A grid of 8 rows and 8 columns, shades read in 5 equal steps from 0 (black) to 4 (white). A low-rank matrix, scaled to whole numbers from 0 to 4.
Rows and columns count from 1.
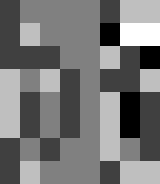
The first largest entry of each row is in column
7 7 6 1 1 1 6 2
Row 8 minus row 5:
-2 2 0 1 0 -2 3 2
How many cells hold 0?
4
